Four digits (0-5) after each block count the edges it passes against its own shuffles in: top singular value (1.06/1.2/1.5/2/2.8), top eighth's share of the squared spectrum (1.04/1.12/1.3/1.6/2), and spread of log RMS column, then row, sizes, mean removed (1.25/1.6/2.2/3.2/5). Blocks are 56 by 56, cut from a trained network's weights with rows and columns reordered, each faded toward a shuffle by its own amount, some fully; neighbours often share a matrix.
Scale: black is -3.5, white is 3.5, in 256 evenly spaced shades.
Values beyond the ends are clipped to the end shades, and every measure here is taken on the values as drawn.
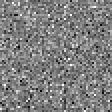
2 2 1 0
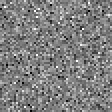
0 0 0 0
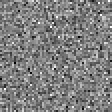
0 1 0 0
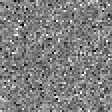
1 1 0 0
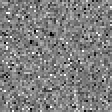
0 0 0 0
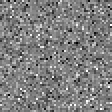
0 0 0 0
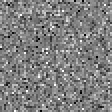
0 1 0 0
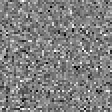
2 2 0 2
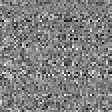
3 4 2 3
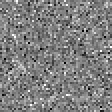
0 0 0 0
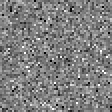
0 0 0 0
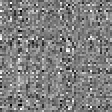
3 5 3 2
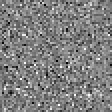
1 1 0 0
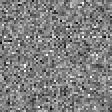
2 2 0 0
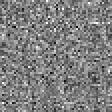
3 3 1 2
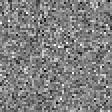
1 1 0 0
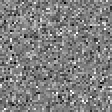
0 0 0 0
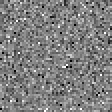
0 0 0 0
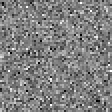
2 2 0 0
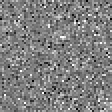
0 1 0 0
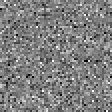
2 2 0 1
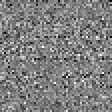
2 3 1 3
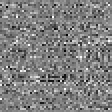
3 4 1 4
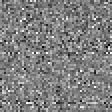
2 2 0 2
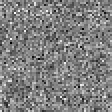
1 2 0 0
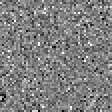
0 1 0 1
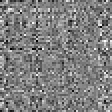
3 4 3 2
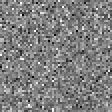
1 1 1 0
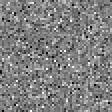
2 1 0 0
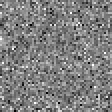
2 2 0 1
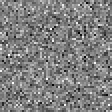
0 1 0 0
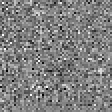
3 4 1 3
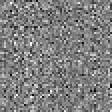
3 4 3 2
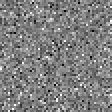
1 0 0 0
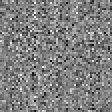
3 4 2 1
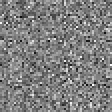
3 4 1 2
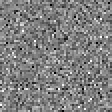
2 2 0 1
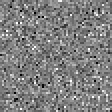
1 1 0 0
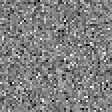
0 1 0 0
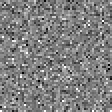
2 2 1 0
